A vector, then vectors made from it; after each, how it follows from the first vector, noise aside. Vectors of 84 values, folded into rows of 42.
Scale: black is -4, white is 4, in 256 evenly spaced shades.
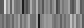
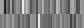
negated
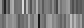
sign-scrambled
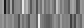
negated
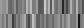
wrapped around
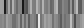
sign-scrambled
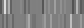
partly zeroed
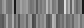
wrapped around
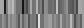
sign-scrambled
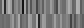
sign-scrambled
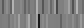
partly zeroed
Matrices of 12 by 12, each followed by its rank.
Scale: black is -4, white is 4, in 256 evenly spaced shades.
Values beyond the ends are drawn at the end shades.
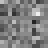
two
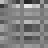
one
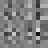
two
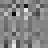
two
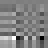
one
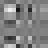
one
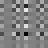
one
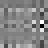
two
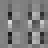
one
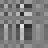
one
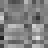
two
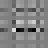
one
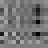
two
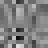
two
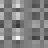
one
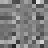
two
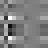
one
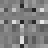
two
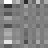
one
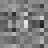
two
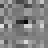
two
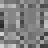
two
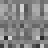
two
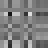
one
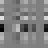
one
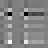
one
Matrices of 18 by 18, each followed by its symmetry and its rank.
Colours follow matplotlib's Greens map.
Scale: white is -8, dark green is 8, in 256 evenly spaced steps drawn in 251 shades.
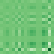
symmetric, rank one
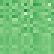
neither, rank three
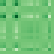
symmetric, rank one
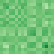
symmetric, rank two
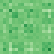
symmetric, rank three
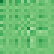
symmetric, rank two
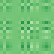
symmetric, rank one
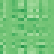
neither, rank three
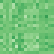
neither, rank three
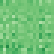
neither, rank three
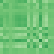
symmetric, rank two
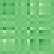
symmetric, rank one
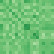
symmetric, rank three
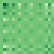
symmetric, rank two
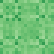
symmetric, rank three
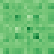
symmetric, rank three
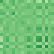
symmetric, rank two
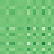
symmetric, rank one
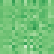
neither, rank three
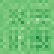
symmetric, rank three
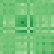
symmetric, rank two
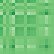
symmetric, rank one
